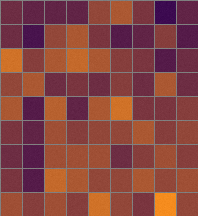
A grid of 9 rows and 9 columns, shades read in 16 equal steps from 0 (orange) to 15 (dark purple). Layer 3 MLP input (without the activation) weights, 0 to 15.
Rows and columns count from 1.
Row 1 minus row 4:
3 6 1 2 -3 -3 -1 9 1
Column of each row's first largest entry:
8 2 8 3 2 2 2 2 7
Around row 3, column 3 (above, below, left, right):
8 11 9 4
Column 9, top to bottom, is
12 13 11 11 9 8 9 7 8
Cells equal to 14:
1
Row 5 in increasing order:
3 5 6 6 9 10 10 12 13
